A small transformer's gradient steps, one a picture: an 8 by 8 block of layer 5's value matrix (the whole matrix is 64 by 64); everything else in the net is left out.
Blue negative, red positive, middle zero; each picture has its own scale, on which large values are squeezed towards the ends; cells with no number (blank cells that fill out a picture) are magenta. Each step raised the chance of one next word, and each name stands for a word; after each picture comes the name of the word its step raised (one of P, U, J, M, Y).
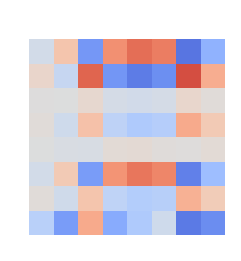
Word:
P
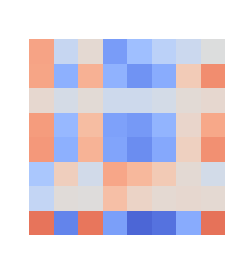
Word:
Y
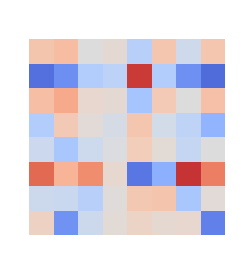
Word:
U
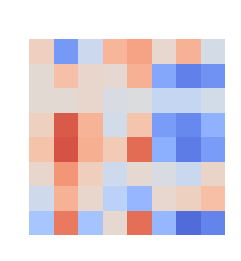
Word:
Y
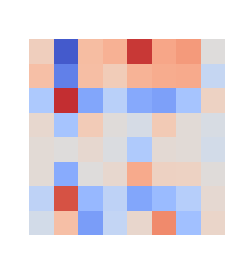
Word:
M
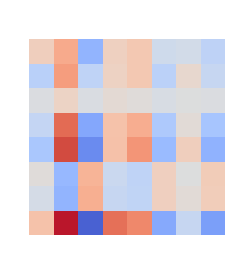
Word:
Y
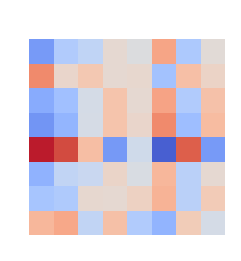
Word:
Y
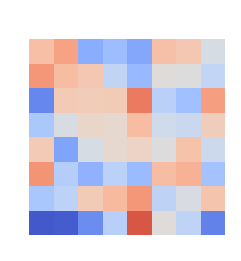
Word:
M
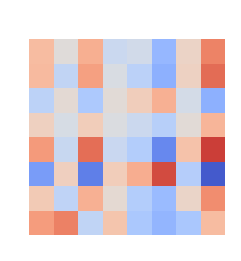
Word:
U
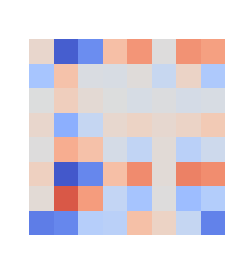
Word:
P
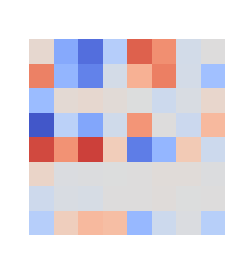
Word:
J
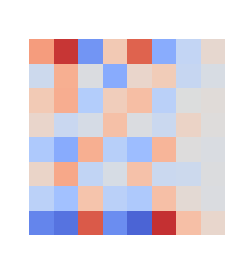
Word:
J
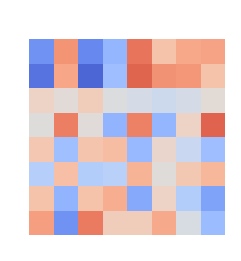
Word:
J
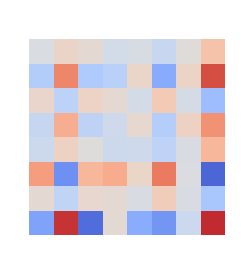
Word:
U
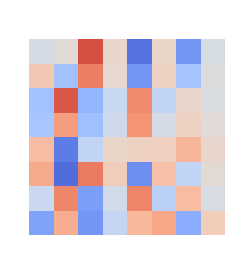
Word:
M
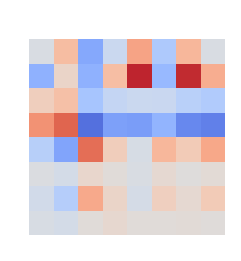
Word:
J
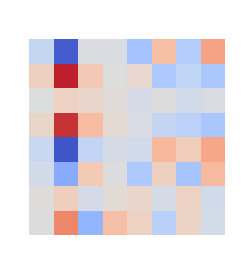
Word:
P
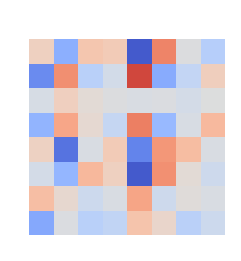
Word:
P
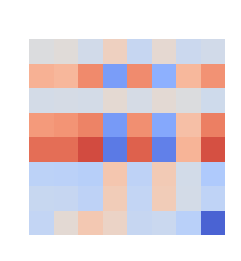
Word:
Y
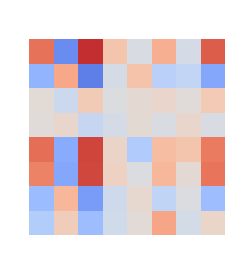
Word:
P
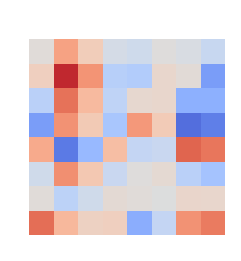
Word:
J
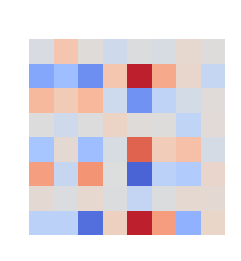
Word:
U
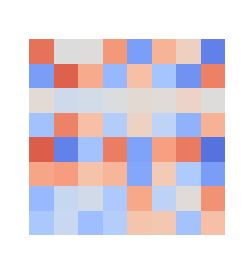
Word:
P
